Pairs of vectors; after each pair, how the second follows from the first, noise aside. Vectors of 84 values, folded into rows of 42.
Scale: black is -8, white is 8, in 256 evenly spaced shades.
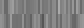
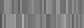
shuffled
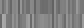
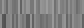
negated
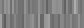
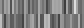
scaled up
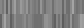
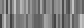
scaled up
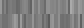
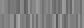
shuffled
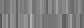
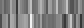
scaled up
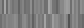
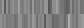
negated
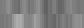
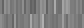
shuffled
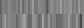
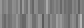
negated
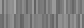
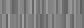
shuffled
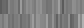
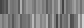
scaled up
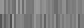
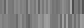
reversed
